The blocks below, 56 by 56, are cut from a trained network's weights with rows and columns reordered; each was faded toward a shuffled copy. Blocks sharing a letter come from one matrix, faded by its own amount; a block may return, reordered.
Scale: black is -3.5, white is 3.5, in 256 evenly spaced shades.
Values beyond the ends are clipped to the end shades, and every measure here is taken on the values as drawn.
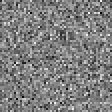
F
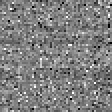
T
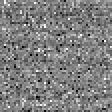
T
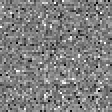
T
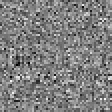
F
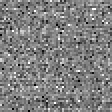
T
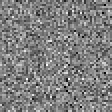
F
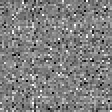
T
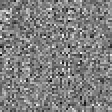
F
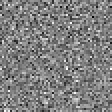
F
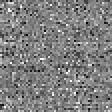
T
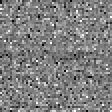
T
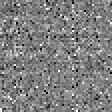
T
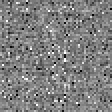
T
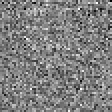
F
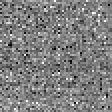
T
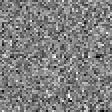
F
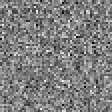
F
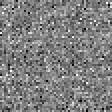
T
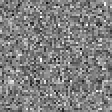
F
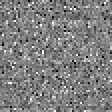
T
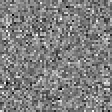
F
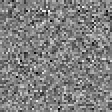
F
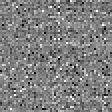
T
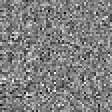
F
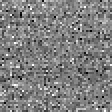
T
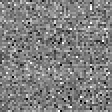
T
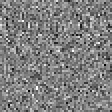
F
